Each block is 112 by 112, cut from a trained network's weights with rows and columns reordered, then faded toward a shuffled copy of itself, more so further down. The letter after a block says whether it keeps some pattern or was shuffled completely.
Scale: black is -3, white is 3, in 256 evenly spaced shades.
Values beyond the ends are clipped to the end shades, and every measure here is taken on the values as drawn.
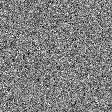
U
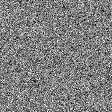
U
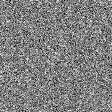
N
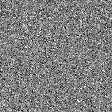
N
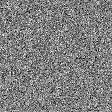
U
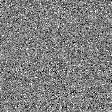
N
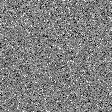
U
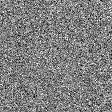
U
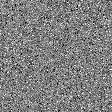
U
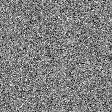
U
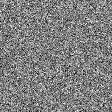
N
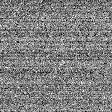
N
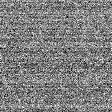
N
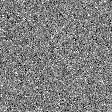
U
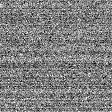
N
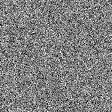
U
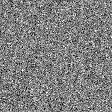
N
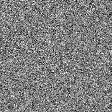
N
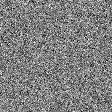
U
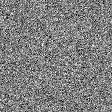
U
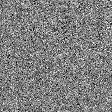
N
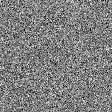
N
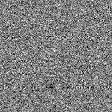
N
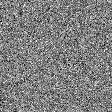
U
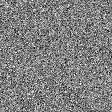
U
